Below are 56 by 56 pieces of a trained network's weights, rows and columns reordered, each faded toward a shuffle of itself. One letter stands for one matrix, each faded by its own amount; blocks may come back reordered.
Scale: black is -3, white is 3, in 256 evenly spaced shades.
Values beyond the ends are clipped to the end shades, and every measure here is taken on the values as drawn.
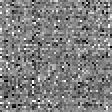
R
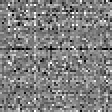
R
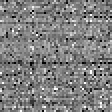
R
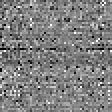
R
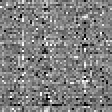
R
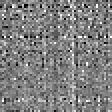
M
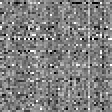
M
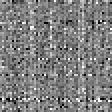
M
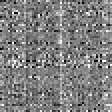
M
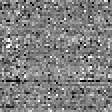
R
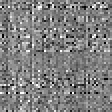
M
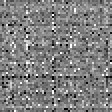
R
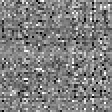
R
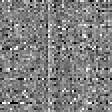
M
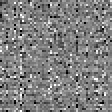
R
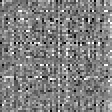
M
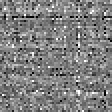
R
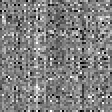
M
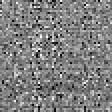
R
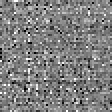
R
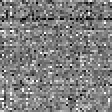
R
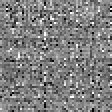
R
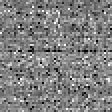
R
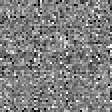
R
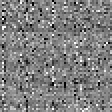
R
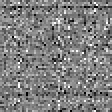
R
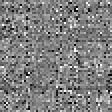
R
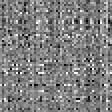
M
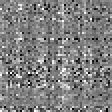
M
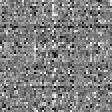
R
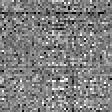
R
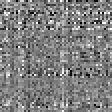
M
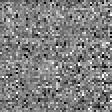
R
